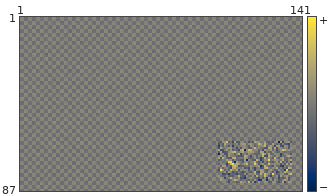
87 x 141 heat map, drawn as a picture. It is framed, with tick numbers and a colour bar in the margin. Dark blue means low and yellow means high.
In the bottom right lies a patch that is rougher than the rest. A checkerboard runs through the table. The halves do not mirror each other. Overall the values sit about 50% of the way up the scale. No single row or column stands out from its neighbours.
